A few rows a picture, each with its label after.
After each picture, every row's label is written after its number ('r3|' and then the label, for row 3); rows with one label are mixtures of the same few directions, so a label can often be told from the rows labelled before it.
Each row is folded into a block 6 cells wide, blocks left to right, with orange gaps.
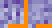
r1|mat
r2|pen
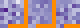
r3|mat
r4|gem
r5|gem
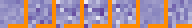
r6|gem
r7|gem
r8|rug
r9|rug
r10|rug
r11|gem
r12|mat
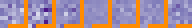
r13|gem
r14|pen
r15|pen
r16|rug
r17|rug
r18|gem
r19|pen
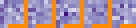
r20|rug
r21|mat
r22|pen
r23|rug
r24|gem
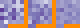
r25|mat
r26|gem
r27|mat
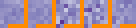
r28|gem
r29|gem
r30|gem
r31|mat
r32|gem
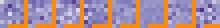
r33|pen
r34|rug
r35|gem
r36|pen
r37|gem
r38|rug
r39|pen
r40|mat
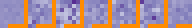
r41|rug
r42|gem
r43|gem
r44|gem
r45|pen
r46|rug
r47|rug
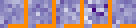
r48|gem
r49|pen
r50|rug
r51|rug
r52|gem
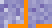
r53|rug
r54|mat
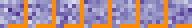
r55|rug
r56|pen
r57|gem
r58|rug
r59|mat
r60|pen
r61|gem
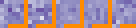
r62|rug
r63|rug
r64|rug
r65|mat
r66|gem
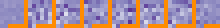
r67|rug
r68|mat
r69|pen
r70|rug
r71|pen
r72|rug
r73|gem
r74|pen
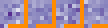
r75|pen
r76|rug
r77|gem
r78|rug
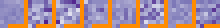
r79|gem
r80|pen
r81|gem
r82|rug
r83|mat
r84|mat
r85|mat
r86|pen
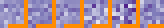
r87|rug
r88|pen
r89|pen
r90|gem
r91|gem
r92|pen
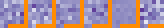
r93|mat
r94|rug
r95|rug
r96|rug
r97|rug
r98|mat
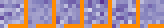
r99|pen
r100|gem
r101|gem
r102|mat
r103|pen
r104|pen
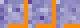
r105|rug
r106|rug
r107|rug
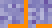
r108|gem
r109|mat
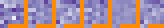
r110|rug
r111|mat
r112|gem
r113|mat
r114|gem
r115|gem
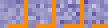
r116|gem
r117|gem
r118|mat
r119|pen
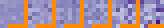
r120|rug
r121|pen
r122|mat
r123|mat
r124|gem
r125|pen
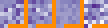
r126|gem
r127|rug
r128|gem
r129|pen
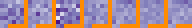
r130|gem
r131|pen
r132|pen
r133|gem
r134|gem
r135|mat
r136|gem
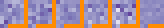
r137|gem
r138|gem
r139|rug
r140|rug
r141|rug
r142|pen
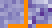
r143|mat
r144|gem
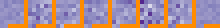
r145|mat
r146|gem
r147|pen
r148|rug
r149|gem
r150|pen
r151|gem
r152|mat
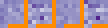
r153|rug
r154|rug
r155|gem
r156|rug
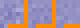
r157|pen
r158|rug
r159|gem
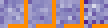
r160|rug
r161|rug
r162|rug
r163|pen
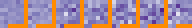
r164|mat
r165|pen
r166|pen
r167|rug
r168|pen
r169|gem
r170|pen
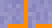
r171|gem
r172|mat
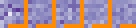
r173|pen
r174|pen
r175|mat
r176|pen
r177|gem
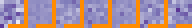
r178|pen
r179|gem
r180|gem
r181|rug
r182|pen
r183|gem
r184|rug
